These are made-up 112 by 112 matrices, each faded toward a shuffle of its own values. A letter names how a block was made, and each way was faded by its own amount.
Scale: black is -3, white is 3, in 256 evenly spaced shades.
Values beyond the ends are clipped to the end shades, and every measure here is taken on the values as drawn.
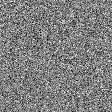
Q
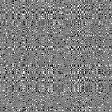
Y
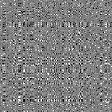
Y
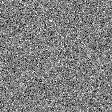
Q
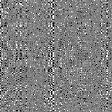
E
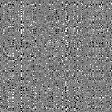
E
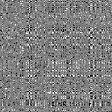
Y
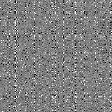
E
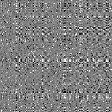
Y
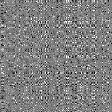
Y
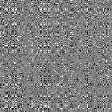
Y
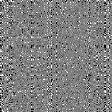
E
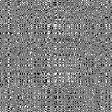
Y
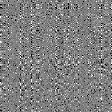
E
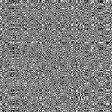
Y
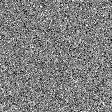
Q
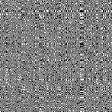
Y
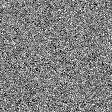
Q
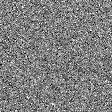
Q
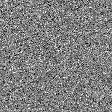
Q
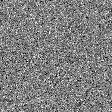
Q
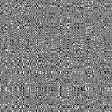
Y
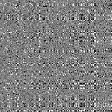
Y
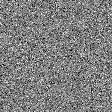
Q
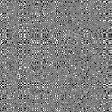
Y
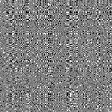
Y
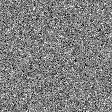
Q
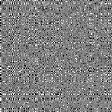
Y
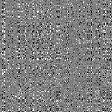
E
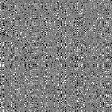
E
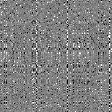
E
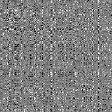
E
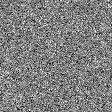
Q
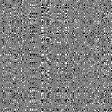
E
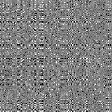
Y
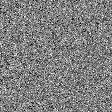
Q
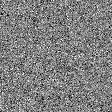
Q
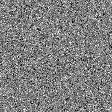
Q
